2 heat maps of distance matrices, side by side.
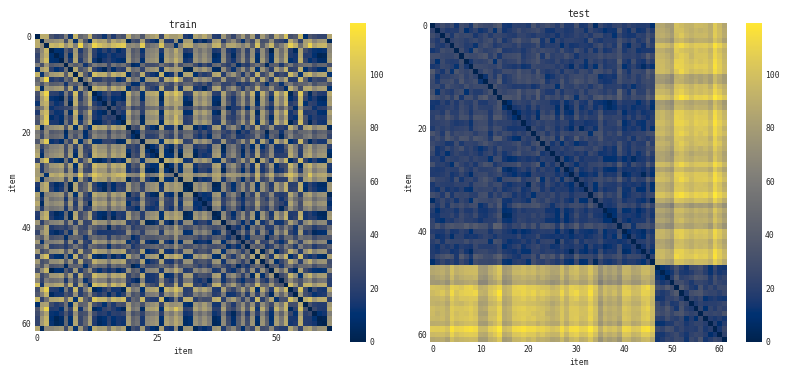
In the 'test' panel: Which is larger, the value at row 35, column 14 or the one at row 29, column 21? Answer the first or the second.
the first
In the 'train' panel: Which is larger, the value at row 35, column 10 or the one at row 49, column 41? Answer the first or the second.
the first
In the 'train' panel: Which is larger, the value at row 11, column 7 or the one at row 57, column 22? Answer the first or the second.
the first
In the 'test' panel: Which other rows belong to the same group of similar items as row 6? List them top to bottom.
0, 1, 2, 3, 4, 5, 7, 8, 9, 10, 11, 12, 13, 14, 15, 16, 17, 18, 19, 20, 21, 22, 23, 24, 25, 26, 27, 28, 29, 30, 31, 32, 33, 34, 35, 36, 37, 38, 39, 40, 41, 42, 43, 44, 45, 46
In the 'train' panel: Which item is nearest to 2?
29
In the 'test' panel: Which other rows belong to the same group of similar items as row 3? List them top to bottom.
0, 1, 2, 4, 5, 6, 7, 8, 9, 10, 11, 12, 13, 14, 15, 16, 17, 18, 19, 20, 21, 22, 23, 24, 25, 26, 27, 28, 29, 30, 31, 32, 33, 34, 35, 36, 37, 38, 39, 40, 41, 42, 43, 44, 45, 46
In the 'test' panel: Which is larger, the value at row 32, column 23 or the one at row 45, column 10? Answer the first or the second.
the second
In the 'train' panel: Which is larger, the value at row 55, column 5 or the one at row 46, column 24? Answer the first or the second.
the first
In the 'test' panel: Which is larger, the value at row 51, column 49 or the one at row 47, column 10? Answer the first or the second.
the second
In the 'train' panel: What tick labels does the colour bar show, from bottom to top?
0, 20, 40, 60, 80, 100
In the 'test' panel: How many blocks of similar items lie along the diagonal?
2
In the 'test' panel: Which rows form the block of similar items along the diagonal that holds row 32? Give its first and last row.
0 to 46
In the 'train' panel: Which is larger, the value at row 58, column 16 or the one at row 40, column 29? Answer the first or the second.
the second
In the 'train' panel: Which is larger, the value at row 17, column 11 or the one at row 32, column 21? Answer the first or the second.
the first
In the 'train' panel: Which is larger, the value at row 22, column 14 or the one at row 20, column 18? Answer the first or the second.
the second
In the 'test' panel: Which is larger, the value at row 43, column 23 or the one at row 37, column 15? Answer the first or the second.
the first
